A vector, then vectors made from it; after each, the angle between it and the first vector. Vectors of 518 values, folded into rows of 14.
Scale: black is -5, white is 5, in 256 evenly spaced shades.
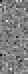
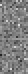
nearly parallel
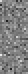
nearly opposite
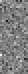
nearly opposite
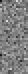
nearly parallel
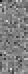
nearly parallel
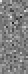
partly opposed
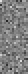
nearly opposite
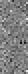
orthogonal
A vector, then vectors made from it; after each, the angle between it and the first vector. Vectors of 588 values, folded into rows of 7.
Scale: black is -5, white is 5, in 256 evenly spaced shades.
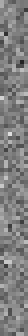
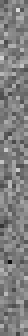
partly opposed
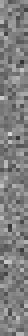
nearly parallel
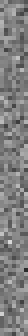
partly aligned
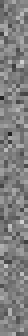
nearly opposite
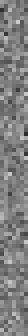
partly aligned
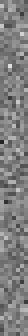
orthogonal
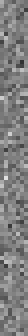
nearly parallel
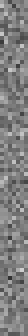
partly aligned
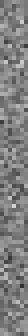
partly opposed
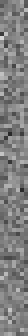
partly opposed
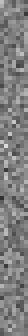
partly aligned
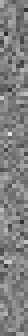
nearly parallel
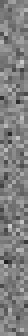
nearly opposite
